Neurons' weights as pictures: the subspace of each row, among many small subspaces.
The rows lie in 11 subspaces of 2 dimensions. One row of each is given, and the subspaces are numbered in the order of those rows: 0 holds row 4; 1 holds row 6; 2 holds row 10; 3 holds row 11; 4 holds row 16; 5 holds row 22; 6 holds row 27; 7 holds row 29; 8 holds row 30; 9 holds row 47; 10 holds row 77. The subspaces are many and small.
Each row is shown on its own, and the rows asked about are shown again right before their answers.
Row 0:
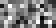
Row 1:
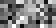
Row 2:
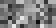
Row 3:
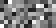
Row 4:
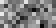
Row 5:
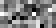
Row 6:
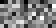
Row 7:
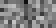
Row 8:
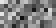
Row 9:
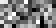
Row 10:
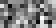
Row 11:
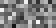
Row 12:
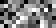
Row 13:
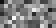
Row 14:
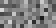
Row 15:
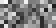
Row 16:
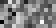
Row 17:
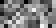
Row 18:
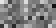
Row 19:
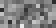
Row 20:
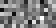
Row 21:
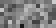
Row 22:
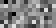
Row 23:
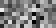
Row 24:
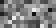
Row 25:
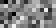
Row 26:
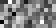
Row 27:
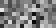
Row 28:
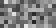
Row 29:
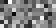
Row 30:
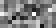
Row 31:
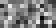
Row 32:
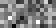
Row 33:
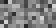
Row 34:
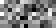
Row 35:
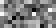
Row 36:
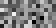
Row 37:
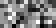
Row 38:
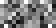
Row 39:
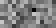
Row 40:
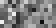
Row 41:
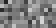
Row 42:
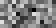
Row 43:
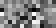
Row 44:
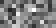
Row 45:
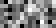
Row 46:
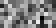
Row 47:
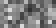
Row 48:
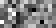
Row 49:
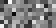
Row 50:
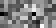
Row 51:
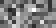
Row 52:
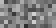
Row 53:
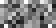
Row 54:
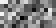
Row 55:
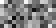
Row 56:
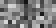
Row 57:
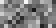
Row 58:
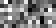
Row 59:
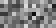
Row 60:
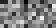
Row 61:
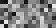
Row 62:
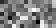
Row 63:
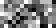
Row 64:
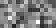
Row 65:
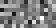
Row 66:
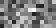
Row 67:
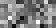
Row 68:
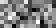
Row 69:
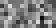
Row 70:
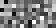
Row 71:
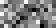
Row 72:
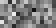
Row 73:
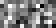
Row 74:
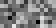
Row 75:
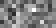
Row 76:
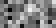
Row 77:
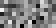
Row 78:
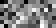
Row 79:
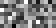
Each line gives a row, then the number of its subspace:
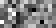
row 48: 4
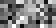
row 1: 3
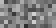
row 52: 5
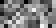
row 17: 1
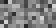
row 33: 0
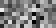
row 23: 6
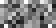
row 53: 1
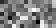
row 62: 6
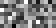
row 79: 3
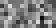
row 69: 2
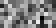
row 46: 2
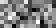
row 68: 6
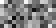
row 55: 8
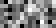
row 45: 9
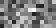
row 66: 7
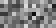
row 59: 1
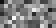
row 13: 8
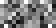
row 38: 1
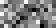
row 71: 0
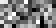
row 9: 6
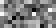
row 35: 8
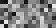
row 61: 0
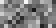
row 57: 1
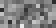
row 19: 9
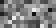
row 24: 8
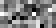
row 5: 8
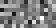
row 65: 10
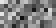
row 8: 5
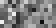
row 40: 4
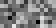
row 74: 10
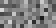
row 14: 10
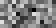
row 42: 7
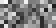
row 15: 0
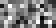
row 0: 2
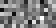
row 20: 10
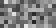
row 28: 5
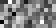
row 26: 4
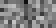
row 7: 3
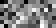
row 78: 0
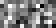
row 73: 2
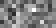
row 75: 4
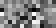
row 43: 6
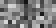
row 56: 3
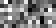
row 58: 9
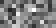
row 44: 4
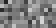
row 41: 9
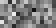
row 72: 7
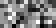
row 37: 10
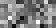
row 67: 3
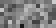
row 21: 9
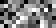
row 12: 0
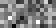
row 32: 3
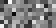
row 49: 7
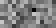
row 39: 7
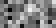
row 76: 9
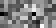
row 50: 1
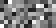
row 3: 7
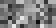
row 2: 3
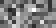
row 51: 4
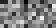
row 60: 1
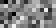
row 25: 5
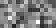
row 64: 10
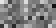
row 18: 8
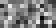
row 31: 2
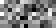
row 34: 5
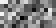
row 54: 5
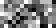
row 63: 1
